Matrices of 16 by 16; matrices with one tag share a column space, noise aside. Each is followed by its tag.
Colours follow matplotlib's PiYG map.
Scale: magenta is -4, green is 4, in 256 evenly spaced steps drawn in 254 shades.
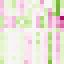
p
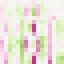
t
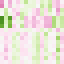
p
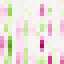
t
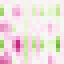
t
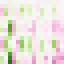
t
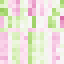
p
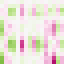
t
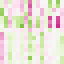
p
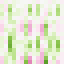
t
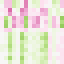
p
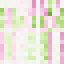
p
